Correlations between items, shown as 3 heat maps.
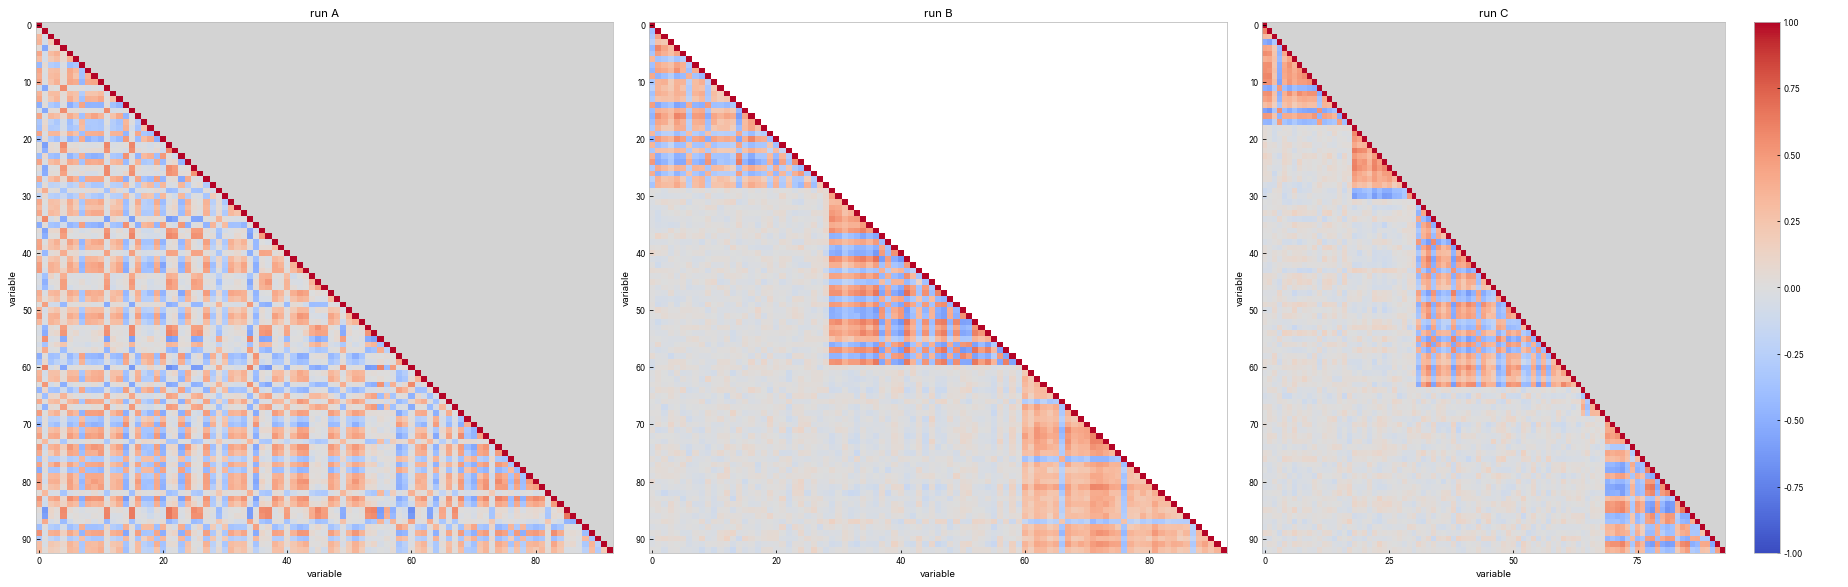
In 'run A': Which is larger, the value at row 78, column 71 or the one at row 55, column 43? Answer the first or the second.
the second
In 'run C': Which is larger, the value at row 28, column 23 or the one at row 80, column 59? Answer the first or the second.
the first
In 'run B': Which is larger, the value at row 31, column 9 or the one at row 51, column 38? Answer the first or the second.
the first
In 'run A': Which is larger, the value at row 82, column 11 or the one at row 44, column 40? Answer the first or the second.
the second
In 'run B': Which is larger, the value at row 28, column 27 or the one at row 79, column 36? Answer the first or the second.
the first
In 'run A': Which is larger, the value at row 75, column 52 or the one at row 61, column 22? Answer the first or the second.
the first
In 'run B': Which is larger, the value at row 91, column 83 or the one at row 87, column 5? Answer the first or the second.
the first
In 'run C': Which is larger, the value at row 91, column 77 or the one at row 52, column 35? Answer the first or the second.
the second
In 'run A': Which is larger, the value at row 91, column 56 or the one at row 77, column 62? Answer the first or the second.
the second
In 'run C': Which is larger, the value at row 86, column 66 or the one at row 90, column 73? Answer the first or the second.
the first
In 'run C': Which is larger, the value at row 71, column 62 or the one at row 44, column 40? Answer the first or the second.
the second
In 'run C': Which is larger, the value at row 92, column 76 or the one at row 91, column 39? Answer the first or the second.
the first
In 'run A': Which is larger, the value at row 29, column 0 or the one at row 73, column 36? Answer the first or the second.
the first
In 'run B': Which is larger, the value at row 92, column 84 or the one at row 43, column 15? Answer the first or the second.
the first
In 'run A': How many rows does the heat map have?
93
